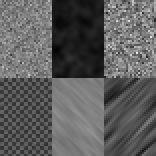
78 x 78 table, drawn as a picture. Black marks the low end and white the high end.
It is made of 2 by 3 panels. Panel 1,1: middling, fine-grained. Panel 1,2: very low, blotchy, faint in contrast. Panel 1,3: middling, fine-grained, strong in contrast. Panel 2,1: low, checkered. Panel 2,2: middling, slanting down to the right, faint in contrast. Panel 2,3: low, slanting up to the right.
